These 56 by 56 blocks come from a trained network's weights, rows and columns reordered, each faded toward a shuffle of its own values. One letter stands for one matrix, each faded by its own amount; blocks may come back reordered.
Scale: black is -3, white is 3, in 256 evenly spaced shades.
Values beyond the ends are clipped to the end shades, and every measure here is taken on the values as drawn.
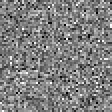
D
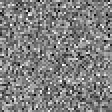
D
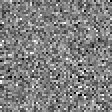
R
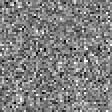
R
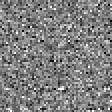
R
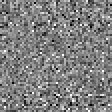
R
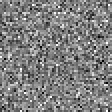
D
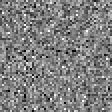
R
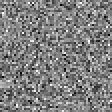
D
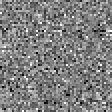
R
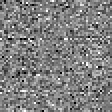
R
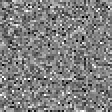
R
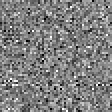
R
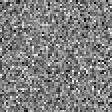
D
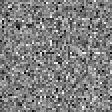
R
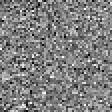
D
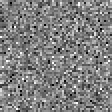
R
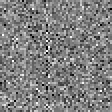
R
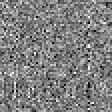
R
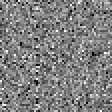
R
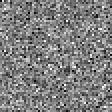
D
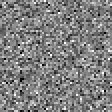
D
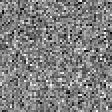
D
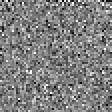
R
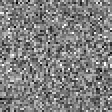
D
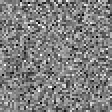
D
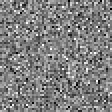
D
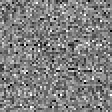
R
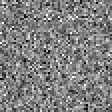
D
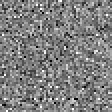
R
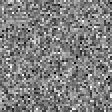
D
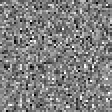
R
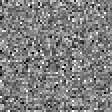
R
